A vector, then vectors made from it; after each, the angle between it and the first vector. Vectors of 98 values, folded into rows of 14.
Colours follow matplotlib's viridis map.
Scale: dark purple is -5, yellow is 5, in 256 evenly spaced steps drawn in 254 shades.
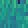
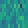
partly aligned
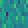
partly aligned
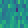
partly opposed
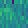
orthogonal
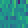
nearly parallel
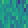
partly aligned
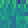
nearly parallel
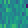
orthogonal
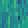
partly aligned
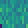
orthogonal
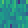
nearly parallel
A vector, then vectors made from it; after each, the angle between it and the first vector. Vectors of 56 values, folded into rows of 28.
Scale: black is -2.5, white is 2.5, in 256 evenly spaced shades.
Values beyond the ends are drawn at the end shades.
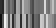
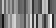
orthogonal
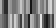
orthogonal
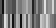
nearly parallel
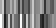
nearly opposite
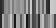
partly aligned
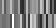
partly opposed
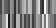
partly aligned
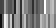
nearly parallel
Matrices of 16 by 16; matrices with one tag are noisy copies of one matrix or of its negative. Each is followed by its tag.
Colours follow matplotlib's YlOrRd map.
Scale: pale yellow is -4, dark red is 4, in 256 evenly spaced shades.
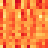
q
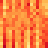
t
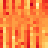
t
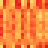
q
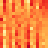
t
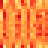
q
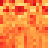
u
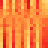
t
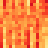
t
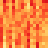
t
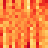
t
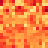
u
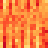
t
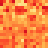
u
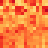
u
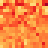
u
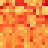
u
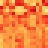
u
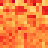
u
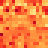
u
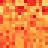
u
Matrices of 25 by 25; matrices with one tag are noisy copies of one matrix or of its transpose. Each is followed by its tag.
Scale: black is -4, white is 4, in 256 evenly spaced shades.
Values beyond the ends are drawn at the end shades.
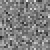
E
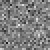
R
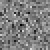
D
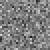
E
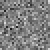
R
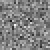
D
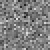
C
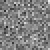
R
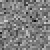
C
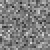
E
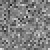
R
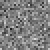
R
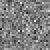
D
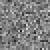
D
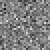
C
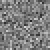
D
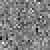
E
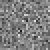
D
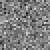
C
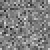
R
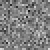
R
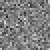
R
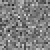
C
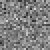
C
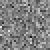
E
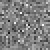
D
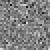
R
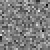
E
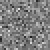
E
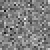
R
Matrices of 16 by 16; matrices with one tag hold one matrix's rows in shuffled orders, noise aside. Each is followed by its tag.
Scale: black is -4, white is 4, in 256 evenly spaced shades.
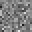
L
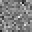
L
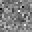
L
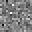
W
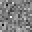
W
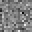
L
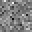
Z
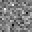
Z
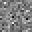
Z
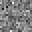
W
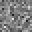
Z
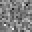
Z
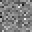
L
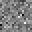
L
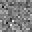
W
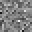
L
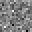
Z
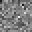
L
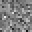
Z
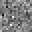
W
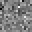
L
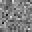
W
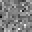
L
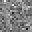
Z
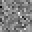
L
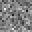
Z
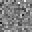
L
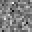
Z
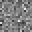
L
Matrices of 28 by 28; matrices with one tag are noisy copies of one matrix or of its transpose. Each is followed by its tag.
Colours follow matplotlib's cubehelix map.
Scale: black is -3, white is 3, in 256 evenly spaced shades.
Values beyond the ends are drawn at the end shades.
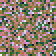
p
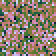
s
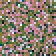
p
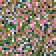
p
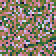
p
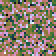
s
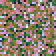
s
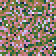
p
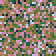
s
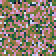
s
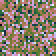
s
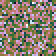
s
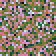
p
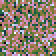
s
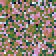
s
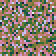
p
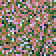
p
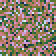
p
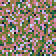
p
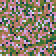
p
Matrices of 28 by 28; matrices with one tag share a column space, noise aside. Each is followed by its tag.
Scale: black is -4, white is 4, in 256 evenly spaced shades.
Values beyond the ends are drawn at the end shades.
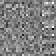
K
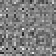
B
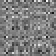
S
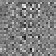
K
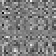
S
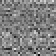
B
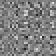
K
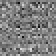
K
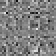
S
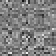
B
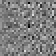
K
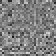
B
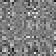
S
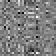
S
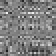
S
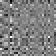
B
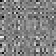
S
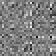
K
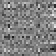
K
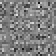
K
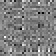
S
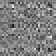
K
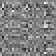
K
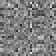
K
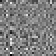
B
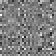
B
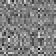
B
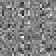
K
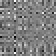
S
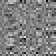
B
